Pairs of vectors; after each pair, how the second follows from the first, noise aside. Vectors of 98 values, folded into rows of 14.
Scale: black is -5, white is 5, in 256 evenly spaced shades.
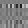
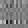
reversed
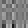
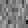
shuffled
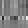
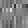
wrapped around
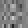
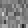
shuffled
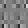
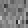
shuffled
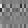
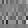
reversed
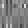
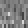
shuffled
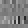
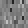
shuffled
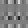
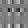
reversed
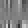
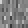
shuffled
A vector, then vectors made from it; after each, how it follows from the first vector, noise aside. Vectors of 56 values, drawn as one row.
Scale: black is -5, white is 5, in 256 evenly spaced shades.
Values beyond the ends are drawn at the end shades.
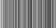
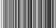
scaled up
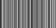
sign-scrambled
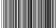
scaled up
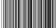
scaled up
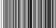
scaled up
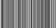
sign-scrambled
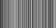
sign-scrambled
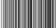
scaled up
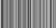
sign-scrambled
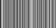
sign-scrambled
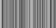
sign-scrambled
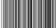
scaled up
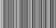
sign-scrambled
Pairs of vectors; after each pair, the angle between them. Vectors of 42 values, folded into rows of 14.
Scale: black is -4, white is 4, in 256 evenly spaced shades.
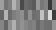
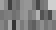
partly opposed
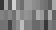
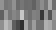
partly opposed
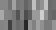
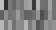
partly opposed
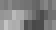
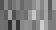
partly opposed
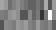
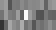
orthogonal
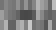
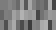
nearly opposite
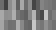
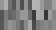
nearly opposite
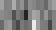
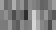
nearly parallel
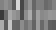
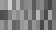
partly aligned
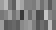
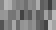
partly aligned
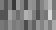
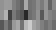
partly opposed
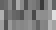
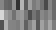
orthogonal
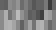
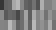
orthogonal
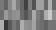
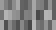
partly aligned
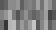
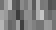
orthogonal
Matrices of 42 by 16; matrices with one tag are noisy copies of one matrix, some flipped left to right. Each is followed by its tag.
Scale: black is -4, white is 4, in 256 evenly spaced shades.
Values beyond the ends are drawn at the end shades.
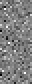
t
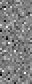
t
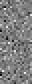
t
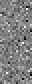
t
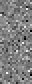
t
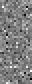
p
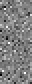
t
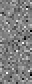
t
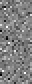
t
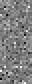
p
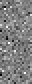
t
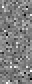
p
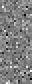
p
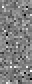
p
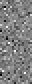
t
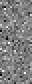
t
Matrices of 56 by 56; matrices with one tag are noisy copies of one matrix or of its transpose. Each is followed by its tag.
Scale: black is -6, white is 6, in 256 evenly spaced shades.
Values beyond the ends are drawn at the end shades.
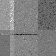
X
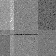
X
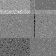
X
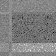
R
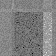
R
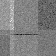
X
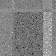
R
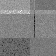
X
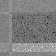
R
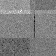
X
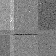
X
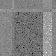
R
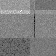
X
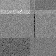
X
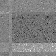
R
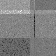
X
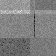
X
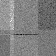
X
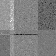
X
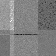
X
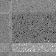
R
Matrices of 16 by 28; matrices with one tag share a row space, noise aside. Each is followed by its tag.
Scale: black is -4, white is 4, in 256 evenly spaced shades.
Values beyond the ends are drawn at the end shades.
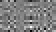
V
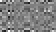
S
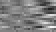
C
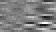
C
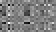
S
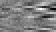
C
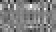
V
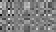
S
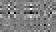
V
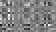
S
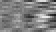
C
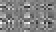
S
